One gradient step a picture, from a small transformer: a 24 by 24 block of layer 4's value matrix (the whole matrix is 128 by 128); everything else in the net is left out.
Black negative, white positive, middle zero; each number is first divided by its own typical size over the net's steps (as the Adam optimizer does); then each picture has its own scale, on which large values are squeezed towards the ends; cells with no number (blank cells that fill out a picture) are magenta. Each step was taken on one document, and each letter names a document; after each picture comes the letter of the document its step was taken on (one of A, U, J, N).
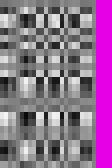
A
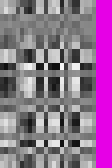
A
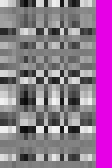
A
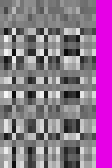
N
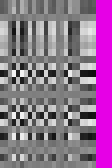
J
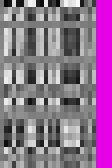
N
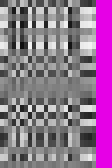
J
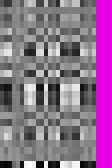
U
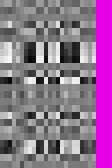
U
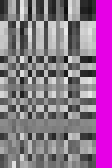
J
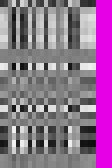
J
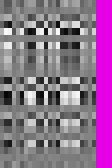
U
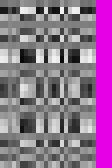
A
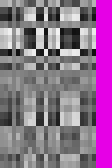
U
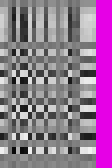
J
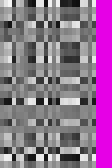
U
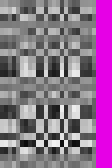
A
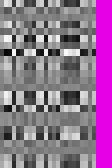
N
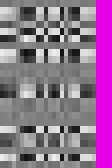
A
